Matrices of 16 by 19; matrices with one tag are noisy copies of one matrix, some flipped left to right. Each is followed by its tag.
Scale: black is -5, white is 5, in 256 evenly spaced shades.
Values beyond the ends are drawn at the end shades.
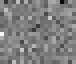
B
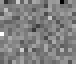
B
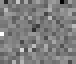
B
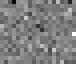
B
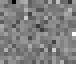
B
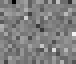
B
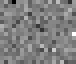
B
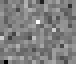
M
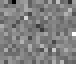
B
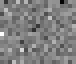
B
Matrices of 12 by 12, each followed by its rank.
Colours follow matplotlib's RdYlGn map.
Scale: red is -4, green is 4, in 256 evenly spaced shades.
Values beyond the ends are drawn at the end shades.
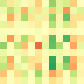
two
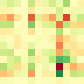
two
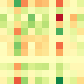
two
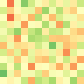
full rank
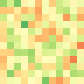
full rank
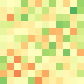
full rank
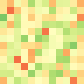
full rank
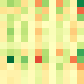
two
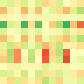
two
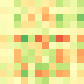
two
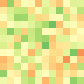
full rank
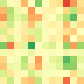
two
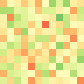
full rank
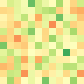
full rank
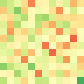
full rank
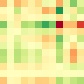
two
